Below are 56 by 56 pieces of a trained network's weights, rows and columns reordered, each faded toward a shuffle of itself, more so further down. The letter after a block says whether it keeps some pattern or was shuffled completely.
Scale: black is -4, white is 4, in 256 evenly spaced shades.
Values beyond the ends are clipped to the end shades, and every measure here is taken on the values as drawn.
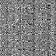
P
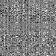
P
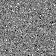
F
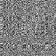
P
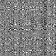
P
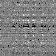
P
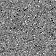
F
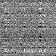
P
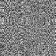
P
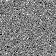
F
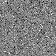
F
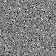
F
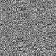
P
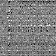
P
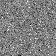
F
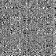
P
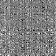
P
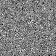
F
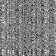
P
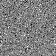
F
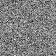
F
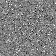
F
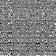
P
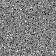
F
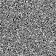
F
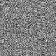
P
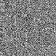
P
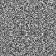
P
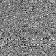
P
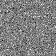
F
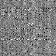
P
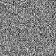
P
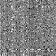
P
